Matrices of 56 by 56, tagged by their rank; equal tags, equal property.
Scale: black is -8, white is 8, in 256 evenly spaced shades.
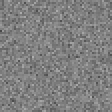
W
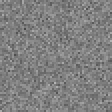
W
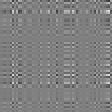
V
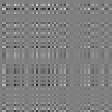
V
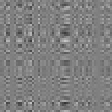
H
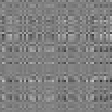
H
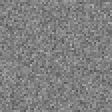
W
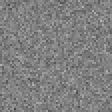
W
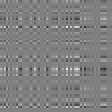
V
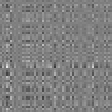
H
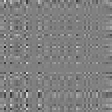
H
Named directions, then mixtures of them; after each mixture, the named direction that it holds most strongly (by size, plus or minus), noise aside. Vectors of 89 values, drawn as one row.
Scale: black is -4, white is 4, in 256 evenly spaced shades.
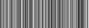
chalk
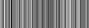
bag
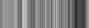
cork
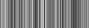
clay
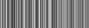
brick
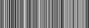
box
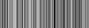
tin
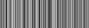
brick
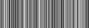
box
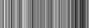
cork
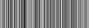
clay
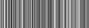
bag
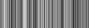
box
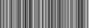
chalk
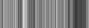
cork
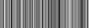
chalk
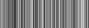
clay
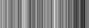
cork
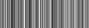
brick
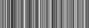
brick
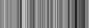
cork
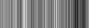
cork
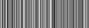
brick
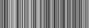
tin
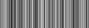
clay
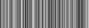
chalk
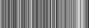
chalk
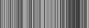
bag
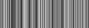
box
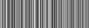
brick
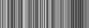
brick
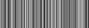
chalk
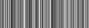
brick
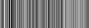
box
